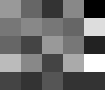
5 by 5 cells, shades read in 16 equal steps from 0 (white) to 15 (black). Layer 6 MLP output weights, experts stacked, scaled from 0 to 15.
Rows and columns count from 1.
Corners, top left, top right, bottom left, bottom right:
6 15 11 12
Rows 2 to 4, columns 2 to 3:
7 8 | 11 6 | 7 11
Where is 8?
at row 2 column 1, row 2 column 3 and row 3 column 4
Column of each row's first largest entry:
5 4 5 3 2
